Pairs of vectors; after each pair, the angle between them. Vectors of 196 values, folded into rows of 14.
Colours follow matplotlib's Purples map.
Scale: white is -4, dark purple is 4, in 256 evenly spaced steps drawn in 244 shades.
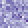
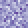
partly opposed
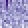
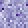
orthogonal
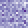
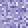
partly aligned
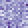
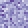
partly opposed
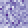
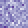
nearly opposite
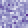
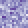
nearly opposite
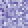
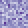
nearly opposite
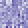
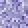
partly aligned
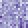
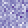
partly opposed
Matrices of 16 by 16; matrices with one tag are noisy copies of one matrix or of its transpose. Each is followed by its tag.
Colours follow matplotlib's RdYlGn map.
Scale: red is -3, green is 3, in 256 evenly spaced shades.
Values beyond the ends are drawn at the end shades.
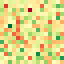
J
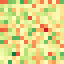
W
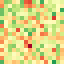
W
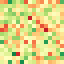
W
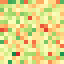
W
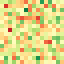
J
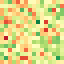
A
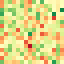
W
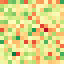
W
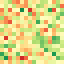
A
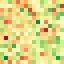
A
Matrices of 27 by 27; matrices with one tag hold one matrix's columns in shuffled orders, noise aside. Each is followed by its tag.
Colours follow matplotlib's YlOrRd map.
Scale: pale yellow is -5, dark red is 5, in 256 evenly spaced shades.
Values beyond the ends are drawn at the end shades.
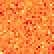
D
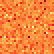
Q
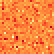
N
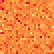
Q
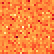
Q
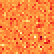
N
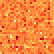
N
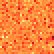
N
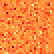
D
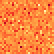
D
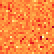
N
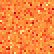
D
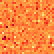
N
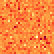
N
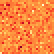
D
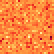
N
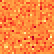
N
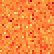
Q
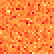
D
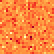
N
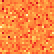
Q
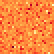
D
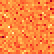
Q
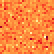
N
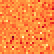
N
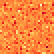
D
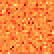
D
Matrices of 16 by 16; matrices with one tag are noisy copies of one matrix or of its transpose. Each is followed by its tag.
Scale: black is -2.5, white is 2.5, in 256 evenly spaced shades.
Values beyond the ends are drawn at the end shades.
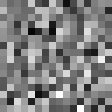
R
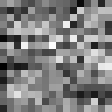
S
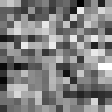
S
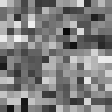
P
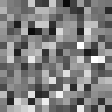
R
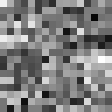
P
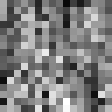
S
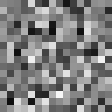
R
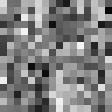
P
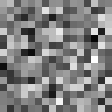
R
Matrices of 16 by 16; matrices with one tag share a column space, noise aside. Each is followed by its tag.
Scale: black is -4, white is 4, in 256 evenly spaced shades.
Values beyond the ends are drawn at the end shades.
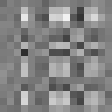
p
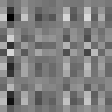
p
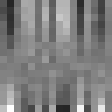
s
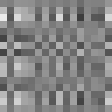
p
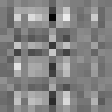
p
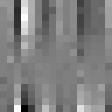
s
